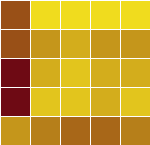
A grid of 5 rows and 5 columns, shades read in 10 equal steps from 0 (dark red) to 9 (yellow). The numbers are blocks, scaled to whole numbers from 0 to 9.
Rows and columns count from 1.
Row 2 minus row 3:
3 -1 -1 -1 -1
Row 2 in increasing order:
3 6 6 6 7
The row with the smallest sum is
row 5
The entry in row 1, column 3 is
9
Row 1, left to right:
3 9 9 9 9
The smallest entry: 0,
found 2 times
